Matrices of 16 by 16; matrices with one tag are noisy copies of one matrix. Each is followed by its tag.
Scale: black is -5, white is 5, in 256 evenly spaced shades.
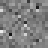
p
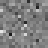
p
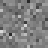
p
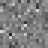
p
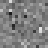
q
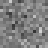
q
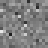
p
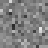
q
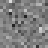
q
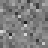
p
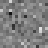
q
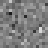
q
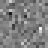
q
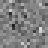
q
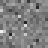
p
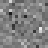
q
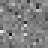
p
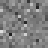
p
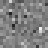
q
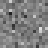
q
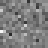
p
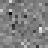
q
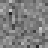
q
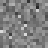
p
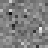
q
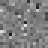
p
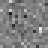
q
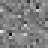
p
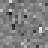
q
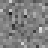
q
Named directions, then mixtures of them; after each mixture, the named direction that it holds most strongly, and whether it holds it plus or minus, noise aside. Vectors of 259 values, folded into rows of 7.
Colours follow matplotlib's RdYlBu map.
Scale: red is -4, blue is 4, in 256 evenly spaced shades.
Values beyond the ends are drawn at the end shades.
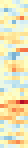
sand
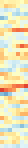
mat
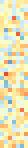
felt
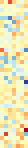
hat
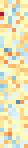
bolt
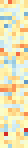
hat, plus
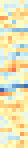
mat, minus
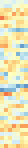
mat, minus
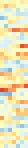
mat, plus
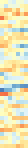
mat, minus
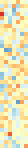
bolt, plus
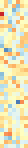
bolt, plus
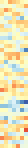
sand, minus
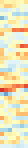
mat, plus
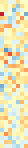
bolt, plus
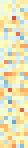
felt, plus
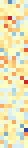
hat, minus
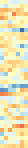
mat, minus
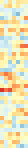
mat, plus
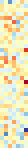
hat, minus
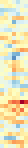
sand, plus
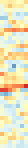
mat, plus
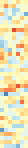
mat, plus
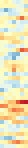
sand, plus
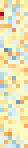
bolt, plus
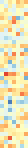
felt, plus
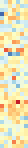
bolt, minus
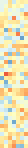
felt, plus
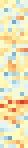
sand, plus
